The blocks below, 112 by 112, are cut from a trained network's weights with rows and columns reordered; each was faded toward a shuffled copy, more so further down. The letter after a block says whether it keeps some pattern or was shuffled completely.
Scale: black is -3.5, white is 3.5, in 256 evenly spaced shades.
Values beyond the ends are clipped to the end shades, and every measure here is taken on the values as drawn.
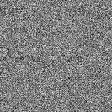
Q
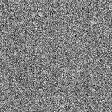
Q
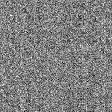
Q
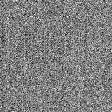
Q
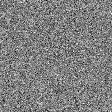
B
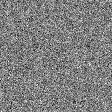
B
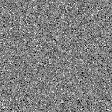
Q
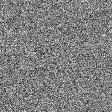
Q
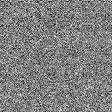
Q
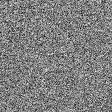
B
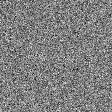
B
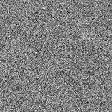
Q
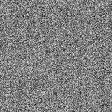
Q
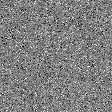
B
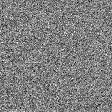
Q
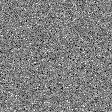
B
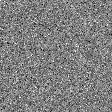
B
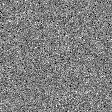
B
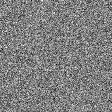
B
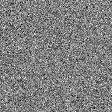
Q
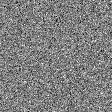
B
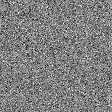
B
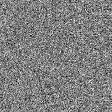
Q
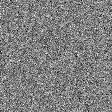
B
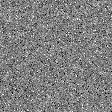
B
